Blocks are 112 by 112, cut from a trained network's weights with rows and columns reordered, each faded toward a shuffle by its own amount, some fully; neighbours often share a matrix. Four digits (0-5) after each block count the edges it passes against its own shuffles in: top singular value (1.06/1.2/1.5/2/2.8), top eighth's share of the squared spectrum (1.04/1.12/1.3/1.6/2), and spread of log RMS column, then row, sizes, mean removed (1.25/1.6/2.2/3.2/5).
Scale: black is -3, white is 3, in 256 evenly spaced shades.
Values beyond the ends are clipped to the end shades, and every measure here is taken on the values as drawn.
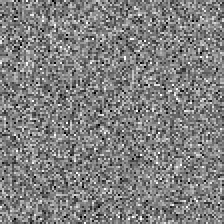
2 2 0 1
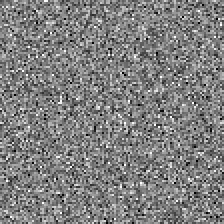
0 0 0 0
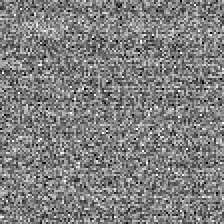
3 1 0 0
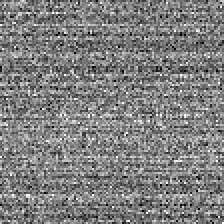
4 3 1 2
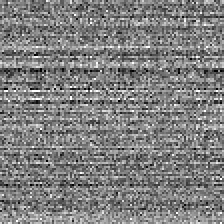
5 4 2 3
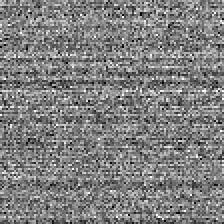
4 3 1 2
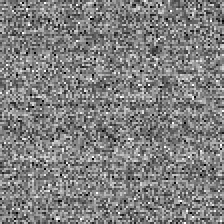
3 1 0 0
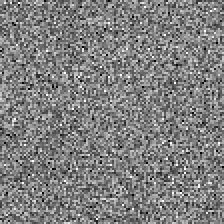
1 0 0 0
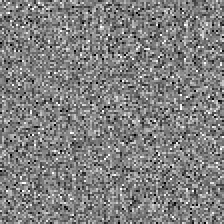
2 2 0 0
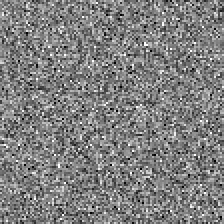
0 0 0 0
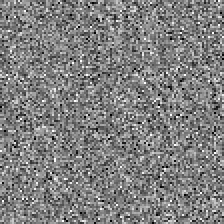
3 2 0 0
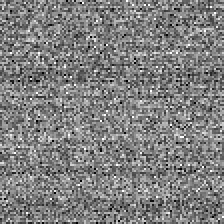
3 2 0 0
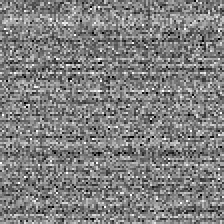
4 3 1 2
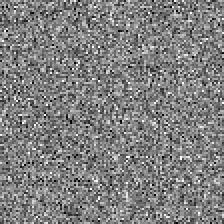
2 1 0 1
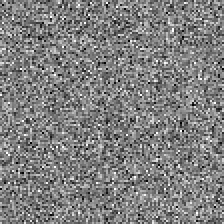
1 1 0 1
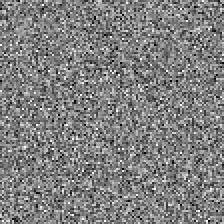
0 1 0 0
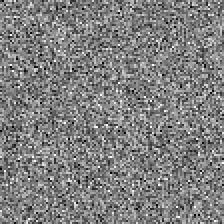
0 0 0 0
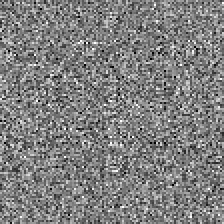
3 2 0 2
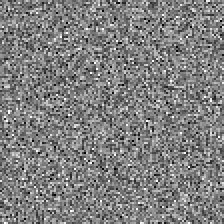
0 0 0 0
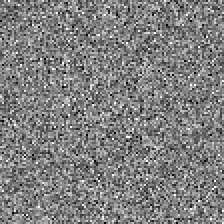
0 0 0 0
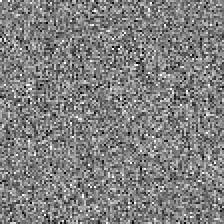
1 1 0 0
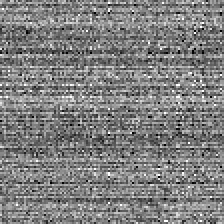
5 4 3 2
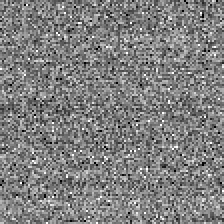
2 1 0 0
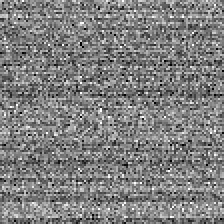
4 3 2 2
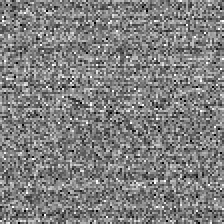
3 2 0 0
